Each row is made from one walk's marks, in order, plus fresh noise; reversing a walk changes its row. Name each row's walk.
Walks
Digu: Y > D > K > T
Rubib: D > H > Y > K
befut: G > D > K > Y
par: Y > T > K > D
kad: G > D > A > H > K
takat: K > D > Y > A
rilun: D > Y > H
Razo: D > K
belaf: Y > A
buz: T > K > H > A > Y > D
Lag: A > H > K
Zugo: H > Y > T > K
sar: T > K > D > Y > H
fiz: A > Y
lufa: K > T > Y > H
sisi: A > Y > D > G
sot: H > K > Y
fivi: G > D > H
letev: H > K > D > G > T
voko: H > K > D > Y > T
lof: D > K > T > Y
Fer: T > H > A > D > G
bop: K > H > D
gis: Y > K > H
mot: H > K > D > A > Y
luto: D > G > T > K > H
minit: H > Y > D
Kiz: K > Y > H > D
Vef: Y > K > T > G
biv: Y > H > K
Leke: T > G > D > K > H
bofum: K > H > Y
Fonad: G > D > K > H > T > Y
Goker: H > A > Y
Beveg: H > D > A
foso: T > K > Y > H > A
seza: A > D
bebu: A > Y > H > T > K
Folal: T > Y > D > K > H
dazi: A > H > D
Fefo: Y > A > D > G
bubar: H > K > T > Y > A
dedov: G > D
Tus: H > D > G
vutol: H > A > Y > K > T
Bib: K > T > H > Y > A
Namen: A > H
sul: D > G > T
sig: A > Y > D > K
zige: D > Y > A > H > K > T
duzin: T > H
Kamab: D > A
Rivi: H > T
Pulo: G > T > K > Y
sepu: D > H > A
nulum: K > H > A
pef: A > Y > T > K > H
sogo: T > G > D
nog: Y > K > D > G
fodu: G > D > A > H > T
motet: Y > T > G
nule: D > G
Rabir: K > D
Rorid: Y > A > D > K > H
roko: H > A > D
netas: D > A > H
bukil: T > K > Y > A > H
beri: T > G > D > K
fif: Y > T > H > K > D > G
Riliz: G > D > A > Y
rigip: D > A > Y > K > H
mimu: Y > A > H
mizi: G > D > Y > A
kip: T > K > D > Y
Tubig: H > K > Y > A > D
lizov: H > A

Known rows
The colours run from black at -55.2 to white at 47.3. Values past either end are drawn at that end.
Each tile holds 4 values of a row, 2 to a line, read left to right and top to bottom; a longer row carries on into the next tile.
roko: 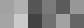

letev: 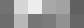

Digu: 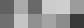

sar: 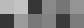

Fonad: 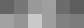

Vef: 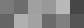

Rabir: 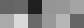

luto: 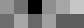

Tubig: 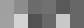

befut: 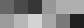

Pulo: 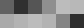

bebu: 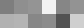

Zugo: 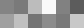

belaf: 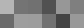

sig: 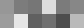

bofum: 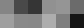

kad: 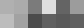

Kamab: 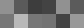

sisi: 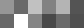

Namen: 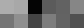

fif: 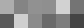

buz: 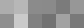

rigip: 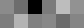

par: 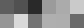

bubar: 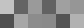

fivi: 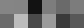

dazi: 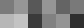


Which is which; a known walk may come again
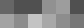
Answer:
lof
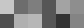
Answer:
mizi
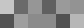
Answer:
bubar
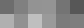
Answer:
Fonad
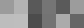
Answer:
roko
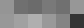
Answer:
mot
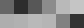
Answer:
Pulo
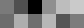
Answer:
pef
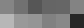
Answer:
fiz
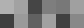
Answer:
lufa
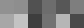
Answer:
seza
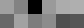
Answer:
Leke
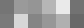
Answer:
vutol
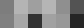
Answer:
Rivi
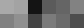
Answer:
Namen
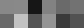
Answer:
fivi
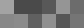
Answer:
lizov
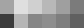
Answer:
voko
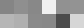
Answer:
bebu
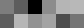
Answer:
Rorid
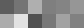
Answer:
sogo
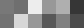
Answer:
motet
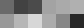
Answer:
befut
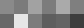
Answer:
nule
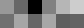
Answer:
luto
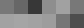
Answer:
kip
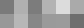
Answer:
zige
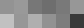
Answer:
Goker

